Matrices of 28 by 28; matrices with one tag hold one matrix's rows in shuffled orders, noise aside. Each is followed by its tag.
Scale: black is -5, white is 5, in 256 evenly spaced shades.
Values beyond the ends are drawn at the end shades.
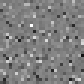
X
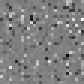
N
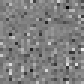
N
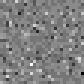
X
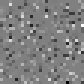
N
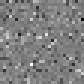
X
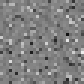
N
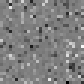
N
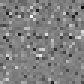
X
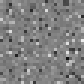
N
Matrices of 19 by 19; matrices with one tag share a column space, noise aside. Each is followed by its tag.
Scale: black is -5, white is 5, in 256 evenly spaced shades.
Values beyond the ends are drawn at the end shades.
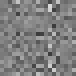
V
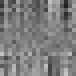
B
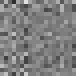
V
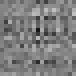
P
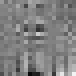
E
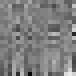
E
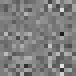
V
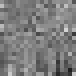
E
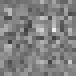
P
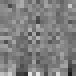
E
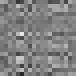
V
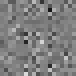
V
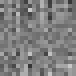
B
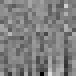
E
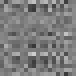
V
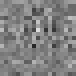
P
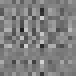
P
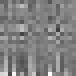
E
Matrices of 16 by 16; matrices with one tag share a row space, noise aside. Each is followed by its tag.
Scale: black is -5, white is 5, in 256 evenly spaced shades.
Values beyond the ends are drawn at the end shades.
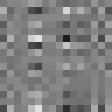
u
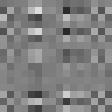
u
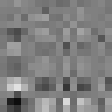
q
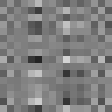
u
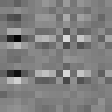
q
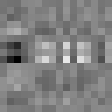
q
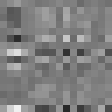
q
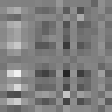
q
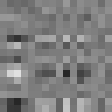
q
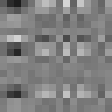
q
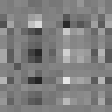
u
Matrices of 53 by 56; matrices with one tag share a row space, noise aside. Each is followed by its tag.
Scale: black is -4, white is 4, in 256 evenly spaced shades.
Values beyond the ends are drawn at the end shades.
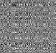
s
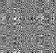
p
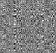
p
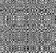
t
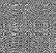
s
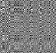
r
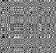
r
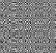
s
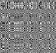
r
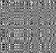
r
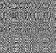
s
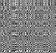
s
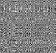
s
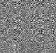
p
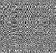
s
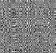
s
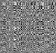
p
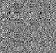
r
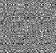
t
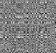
t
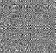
s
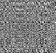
t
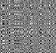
r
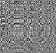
r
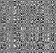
p
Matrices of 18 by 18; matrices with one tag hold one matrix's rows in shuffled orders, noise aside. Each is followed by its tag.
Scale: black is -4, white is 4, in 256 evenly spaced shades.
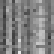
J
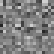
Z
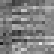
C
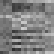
C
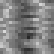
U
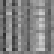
J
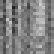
J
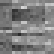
C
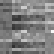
C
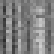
J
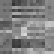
C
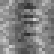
U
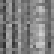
J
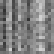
J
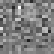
Z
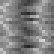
U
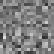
Z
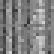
J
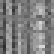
J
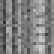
J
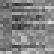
C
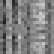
J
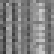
J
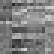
C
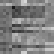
C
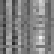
J
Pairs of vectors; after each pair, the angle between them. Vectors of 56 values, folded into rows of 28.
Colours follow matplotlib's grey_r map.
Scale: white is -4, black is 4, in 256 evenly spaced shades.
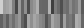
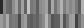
nearly opposite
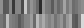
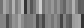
nearly opposite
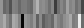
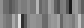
partly aligned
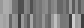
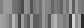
nearly parallel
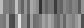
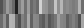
nearly opposite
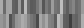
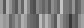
nearly parallel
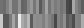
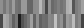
nearly opposite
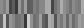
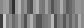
partly aligned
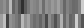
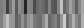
orthogonal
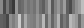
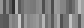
nearly parallel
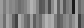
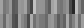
partly aligned
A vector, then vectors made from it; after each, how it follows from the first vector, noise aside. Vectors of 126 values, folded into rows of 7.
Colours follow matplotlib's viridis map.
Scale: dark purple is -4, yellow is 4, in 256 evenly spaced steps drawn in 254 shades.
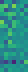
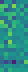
copied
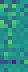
copied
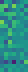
copied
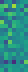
copied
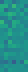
shrunk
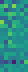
copied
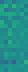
shrunk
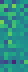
copied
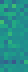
shrunk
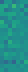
shrunk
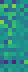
copied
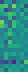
copied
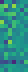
copied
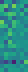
copied
